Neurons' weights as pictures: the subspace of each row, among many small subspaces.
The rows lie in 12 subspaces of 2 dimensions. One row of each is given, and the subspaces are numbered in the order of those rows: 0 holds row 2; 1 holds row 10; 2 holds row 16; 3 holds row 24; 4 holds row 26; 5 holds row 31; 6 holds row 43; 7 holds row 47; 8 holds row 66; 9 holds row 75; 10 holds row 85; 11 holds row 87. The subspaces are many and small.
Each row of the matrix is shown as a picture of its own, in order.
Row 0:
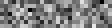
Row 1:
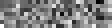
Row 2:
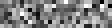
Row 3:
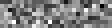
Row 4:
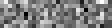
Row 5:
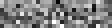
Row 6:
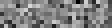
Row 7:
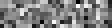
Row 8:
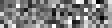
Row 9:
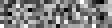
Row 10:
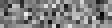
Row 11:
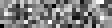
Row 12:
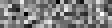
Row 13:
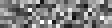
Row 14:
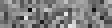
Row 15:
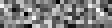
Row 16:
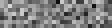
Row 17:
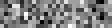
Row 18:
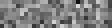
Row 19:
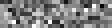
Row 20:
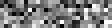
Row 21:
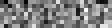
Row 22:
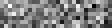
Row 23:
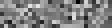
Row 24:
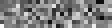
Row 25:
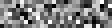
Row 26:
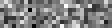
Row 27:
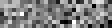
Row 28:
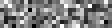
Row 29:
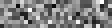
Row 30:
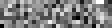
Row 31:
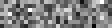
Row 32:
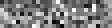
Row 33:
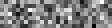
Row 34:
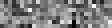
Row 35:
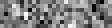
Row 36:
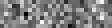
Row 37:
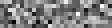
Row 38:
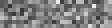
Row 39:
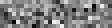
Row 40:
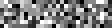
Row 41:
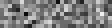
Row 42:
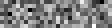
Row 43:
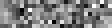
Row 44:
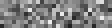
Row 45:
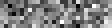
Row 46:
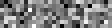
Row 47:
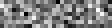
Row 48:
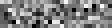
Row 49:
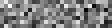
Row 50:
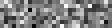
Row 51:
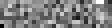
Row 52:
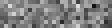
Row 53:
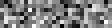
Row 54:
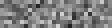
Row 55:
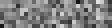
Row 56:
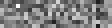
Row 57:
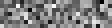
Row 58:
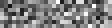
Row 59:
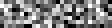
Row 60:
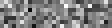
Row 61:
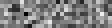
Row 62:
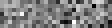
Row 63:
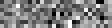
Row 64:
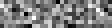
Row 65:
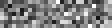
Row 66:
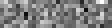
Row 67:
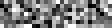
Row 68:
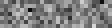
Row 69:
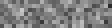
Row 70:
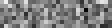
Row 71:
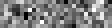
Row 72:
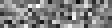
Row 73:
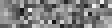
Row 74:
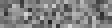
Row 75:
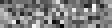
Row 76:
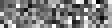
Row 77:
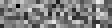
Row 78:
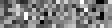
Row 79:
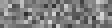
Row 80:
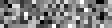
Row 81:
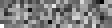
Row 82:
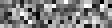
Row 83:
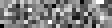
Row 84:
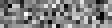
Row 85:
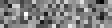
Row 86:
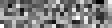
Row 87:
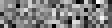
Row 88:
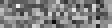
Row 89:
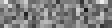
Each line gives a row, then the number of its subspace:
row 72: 11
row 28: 4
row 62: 7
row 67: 7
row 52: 1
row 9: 5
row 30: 6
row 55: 3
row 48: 9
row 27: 7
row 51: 6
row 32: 9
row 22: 1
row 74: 1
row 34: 7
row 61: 2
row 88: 0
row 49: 10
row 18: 3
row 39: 9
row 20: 10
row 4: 8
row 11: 6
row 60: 4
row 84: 1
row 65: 2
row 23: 11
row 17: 10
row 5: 9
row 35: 10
